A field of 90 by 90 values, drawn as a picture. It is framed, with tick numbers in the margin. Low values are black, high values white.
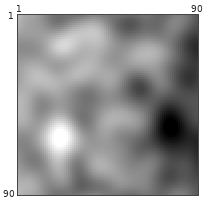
The middle right is the ninth with the lowest average. There is an overall slope up to the left. No row or column stands out. The field is smooth, with broad soft blobs. There are no lone odd cells.
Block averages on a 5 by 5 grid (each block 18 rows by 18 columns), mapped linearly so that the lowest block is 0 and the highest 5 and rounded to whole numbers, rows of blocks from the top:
44432
44432
43321
45420
43332
